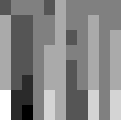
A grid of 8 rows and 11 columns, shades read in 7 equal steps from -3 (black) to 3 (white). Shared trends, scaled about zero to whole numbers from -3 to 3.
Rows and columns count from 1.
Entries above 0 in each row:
1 3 4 5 5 5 5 5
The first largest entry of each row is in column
6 1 1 1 1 1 1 1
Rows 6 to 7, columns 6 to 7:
1 -1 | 1 -1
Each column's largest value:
3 0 0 0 2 1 0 0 2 0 2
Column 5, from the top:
-1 0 0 1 1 1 2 2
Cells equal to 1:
25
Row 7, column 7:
-1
